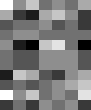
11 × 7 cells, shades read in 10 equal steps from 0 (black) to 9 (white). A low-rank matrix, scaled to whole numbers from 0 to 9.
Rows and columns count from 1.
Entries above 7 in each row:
1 0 0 0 1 0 0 0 0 2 0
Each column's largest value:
9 7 7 7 8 6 8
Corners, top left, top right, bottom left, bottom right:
9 6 2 2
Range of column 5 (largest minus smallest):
6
